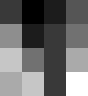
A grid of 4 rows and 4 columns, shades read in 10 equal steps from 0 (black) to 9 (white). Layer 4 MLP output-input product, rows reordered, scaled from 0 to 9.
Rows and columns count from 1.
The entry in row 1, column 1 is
2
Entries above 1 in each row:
2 3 4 4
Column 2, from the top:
0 1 4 7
